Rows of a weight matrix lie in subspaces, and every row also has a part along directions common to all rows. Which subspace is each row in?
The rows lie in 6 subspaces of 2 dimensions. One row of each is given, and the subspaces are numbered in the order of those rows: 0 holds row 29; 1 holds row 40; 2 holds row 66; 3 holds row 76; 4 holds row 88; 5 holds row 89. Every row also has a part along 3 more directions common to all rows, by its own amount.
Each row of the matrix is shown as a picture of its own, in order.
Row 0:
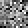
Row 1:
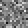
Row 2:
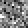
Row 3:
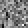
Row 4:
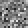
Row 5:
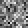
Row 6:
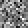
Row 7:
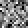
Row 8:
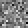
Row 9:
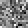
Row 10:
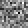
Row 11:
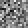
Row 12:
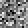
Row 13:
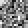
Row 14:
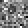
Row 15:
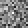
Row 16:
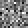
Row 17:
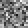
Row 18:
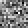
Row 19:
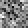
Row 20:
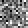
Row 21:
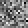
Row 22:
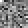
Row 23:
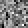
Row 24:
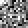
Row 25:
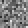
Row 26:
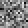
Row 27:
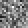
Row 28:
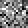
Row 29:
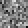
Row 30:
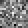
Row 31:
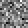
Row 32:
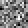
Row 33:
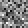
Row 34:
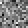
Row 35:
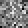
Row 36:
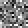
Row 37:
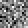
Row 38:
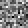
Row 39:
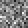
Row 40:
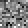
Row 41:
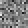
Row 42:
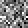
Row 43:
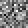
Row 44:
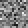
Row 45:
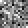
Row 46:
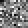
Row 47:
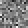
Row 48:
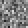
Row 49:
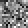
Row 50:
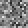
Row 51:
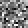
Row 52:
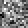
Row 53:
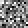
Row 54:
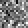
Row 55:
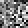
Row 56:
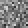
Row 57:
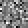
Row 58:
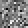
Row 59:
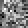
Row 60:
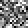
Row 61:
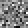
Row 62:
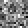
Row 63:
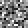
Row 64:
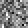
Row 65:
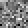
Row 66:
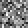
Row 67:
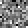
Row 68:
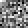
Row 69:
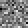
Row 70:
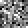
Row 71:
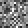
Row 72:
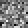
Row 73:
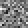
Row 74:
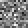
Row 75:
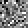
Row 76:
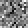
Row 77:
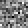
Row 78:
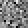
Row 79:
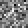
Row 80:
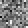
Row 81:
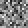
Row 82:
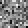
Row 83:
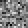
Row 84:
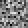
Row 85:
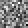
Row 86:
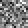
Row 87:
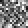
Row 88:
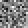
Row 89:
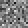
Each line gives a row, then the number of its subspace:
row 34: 0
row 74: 3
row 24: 5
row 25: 0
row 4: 0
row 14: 4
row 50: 3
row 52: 4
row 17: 2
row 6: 2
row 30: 3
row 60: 2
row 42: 4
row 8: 5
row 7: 2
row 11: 5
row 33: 2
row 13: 5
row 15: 5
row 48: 0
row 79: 3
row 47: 0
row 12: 1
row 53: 5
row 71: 3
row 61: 5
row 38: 1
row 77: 1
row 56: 5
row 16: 0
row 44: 3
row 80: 0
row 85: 5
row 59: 4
